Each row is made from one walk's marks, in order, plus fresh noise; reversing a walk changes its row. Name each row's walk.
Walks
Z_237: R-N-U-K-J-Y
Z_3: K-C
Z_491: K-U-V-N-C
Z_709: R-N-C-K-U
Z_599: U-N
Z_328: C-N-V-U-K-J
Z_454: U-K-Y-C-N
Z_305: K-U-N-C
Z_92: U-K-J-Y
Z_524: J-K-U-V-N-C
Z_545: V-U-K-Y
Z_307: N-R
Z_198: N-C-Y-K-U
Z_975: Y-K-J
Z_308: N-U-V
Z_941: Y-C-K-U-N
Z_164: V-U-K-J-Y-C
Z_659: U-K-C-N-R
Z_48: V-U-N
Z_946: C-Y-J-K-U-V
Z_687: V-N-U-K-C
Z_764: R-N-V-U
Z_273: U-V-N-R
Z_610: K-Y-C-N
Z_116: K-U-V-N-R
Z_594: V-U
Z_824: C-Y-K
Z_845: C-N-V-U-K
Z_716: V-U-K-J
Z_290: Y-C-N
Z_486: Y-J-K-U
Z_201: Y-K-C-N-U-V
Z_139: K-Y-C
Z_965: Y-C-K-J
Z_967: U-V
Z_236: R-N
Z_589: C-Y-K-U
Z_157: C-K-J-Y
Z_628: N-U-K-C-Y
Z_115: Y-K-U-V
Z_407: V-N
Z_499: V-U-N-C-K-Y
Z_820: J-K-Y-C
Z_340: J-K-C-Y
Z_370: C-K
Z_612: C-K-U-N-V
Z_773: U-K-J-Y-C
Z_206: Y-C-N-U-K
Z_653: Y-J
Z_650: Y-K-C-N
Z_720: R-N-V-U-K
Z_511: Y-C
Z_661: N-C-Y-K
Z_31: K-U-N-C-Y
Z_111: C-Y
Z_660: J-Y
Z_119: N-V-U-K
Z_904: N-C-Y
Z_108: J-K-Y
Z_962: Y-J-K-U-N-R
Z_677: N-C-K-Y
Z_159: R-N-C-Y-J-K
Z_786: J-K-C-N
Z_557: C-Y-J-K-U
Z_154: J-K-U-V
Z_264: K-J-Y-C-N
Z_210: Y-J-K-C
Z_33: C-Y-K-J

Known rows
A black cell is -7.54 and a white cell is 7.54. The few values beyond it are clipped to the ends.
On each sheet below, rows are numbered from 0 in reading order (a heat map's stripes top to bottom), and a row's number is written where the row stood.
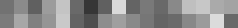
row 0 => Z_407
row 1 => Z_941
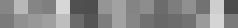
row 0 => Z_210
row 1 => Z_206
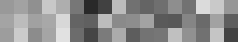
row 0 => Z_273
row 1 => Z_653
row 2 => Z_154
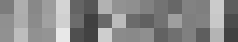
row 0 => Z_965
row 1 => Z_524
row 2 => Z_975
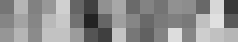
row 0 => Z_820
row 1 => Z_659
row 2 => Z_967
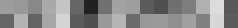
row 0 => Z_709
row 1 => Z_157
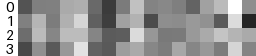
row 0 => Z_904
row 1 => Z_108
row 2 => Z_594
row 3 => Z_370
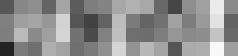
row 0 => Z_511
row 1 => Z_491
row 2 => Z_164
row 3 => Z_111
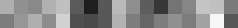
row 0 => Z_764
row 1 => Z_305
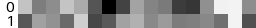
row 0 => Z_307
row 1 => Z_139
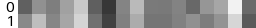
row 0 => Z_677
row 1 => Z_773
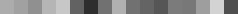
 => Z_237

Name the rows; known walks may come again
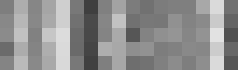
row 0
Z_454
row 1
Z_164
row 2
Z_92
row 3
Z_33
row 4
Z_773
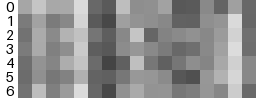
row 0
Z_653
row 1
Z_650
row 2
Z_545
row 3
Z_941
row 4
Z_845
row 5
Z_290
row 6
Z_557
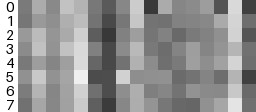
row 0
Z_660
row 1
Z_499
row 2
Z_962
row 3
Z_716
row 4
Z_612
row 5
Z_975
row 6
Z_946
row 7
Z_198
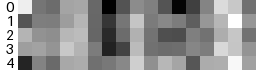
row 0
Z_236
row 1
Z_904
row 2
Z_720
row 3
Z_273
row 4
Z_111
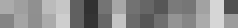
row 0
Z_237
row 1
Z_119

